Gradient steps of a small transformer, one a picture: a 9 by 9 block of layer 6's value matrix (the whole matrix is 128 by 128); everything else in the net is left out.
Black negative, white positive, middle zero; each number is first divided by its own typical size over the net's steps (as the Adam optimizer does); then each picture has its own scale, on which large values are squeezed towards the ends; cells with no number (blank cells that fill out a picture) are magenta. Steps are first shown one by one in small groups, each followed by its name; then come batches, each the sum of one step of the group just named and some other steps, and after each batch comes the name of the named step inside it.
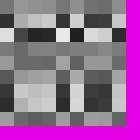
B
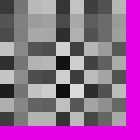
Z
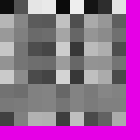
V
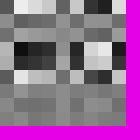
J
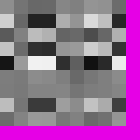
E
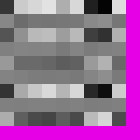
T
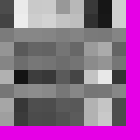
V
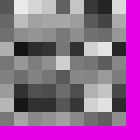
J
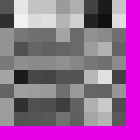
B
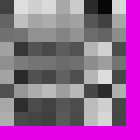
T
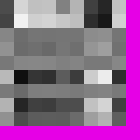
V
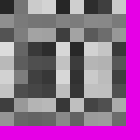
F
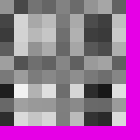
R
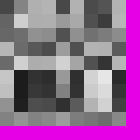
F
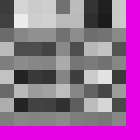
F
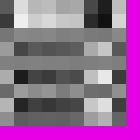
R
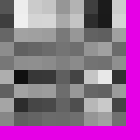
R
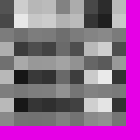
F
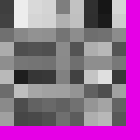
F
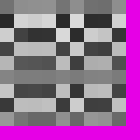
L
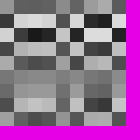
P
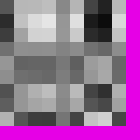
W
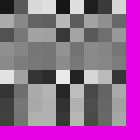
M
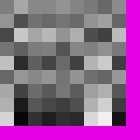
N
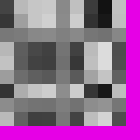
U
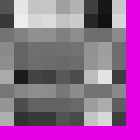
W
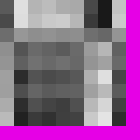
N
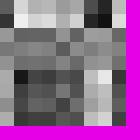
L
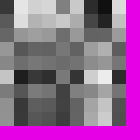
M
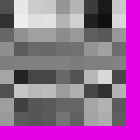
W
